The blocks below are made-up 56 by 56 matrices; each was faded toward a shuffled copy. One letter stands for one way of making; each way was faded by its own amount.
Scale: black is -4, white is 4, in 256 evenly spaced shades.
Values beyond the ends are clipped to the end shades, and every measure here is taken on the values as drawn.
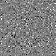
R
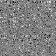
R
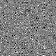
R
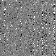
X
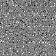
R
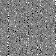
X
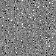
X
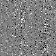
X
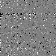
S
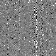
X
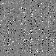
S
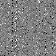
X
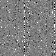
X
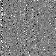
X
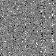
X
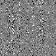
X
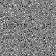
R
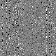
X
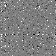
S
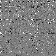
S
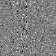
X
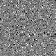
R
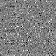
R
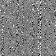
X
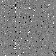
S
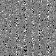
X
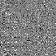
R
